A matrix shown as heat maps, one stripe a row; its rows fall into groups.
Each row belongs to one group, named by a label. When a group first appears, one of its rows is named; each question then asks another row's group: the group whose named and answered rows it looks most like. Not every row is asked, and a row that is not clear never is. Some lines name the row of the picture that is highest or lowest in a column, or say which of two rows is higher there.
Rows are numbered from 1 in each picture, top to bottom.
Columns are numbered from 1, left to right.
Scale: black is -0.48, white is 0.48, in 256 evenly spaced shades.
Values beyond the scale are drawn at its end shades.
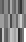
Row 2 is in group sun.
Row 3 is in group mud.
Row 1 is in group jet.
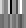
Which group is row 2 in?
jet
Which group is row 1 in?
sun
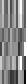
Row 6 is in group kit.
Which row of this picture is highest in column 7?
5
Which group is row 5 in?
sun
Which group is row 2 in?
sun
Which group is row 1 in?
sun
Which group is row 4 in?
mud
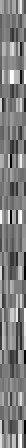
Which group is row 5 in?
mud
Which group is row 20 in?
kit
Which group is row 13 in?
jet
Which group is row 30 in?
jet
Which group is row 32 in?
sun
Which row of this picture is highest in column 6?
6
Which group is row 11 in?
kit
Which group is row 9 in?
jet
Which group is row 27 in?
kit
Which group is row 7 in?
kit
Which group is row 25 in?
mud
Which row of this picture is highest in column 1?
16
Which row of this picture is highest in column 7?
6
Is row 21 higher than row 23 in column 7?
No
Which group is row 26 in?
kit
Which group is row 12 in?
sun
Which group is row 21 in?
jet
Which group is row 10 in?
jet
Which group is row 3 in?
kit
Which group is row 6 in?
mud
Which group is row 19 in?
kit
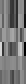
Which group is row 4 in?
kit
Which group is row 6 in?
kit
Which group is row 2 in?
kit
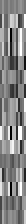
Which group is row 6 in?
mud
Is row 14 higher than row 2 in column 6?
No
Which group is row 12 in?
kit
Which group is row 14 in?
sun
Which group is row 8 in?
mud
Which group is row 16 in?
mud
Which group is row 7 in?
kit
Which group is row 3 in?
sun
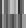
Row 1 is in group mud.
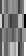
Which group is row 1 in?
mud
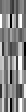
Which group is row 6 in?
sun
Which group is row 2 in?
sun
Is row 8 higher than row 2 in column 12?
Yes
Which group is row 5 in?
sun
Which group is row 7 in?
mud
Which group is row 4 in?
kit
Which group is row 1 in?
kit
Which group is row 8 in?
sun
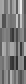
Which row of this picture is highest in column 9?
2
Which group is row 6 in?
jet
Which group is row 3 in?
kit
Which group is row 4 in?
mud
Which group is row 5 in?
kit
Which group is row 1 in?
sun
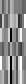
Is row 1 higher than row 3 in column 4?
Yes
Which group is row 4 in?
jet
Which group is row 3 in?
sun
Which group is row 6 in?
sun
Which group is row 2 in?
mud
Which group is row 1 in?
jet
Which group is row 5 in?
sun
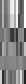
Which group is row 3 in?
kit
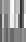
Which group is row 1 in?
mud
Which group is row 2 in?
mud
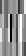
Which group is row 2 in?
sun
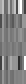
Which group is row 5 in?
mud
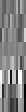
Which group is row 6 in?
sun
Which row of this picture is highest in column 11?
6
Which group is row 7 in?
kit
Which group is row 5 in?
mud
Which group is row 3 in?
mud
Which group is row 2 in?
jet
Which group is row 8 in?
kit
